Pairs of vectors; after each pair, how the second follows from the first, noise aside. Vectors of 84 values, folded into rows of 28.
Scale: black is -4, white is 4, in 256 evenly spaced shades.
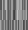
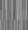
shrunk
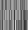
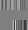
partly zeroed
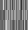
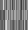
copied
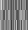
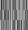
sign-scrambled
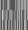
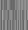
shrunk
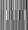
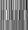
copied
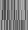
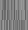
shrunk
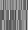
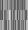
sign-scrambled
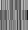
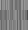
shrunk
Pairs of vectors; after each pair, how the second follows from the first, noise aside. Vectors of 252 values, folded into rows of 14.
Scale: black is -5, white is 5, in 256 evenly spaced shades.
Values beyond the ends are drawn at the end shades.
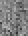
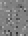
partly zeroed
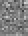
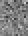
sign-scrambled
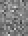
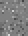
partly zeroed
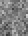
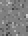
partly zeroed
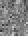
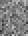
sign-scrambled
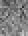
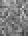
negated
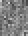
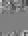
partly zeroed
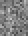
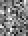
scaled up
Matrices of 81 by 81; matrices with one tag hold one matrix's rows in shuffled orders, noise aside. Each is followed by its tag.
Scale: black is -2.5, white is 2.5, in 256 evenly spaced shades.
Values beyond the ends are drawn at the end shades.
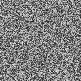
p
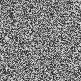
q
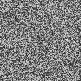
p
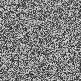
p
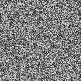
p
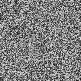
p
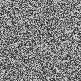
q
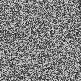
p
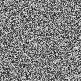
q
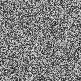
q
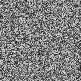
p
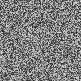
q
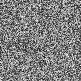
p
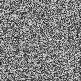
p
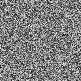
q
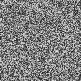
p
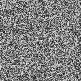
p
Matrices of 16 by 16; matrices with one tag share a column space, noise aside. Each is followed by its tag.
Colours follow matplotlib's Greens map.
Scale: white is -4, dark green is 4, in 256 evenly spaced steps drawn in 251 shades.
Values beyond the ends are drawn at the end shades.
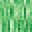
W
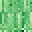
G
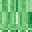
G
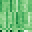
G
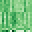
G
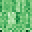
G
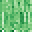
G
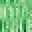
W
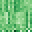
G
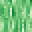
W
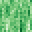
W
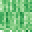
G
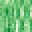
W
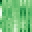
W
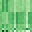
G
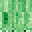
G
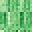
G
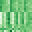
G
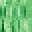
W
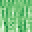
W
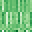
G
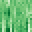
W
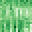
W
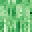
W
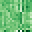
G
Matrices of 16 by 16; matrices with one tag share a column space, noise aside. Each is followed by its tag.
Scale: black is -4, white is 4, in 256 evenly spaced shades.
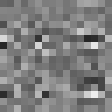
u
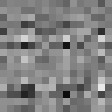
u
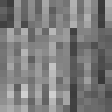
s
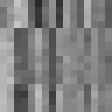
s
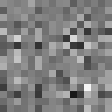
u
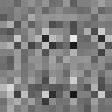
u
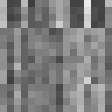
s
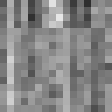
s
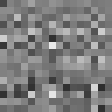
u
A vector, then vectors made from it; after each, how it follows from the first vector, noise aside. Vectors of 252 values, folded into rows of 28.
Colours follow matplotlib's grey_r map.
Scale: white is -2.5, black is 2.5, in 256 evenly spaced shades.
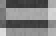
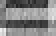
copied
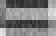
copied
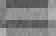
shrunk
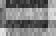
copied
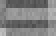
shrunk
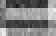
copied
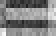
copied
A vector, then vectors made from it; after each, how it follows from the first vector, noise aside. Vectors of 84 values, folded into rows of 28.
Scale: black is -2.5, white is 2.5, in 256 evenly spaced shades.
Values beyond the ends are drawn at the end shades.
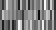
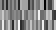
sign-scrambled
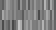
shrunk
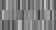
shrunk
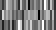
copied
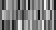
copied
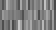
shrunk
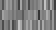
shrunk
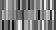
copied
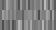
shrunk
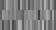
shrunk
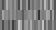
shrunk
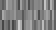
shrunk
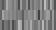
shrunk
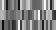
sign-scrambled
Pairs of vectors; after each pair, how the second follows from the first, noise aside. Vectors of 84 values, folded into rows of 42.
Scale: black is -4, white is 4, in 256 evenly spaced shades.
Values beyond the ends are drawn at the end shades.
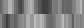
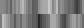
reversed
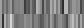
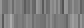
shrunk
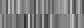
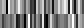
scaled up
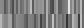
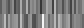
wrapped around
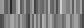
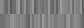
shrunk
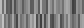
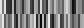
scaled up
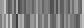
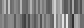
wrapped around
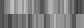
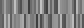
shuffled
